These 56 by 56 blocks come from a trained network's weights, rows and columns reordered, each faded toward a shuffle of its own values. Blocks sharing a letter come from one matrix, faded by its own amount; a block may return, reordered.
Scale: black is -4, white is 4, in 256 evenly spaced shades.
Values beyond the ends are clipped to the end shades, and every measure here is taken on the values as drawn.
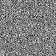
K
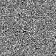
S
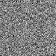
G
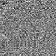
G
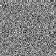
G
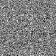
S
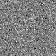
K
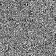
S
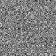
G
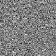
G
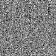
S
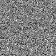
S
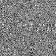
S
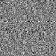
G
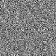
G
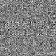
G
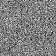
K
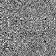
S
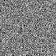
G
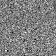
K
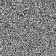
S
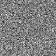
S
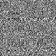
G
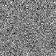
S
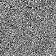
S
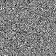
K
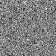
K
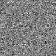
S
